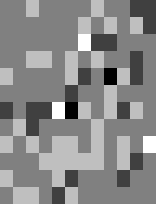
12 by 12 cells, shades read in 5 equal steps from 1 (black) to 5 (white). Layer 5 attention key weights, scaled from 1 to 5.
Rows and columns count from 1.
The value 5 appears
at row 3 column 7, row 7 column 5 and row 9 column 12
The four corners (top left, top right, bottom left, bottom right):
3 2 3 3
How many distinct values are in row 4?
3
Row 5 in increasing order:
1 2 2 3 3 3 3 3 3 4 4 4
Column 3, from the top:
4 3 3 4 3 3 2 2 4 3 3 4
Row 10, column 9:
3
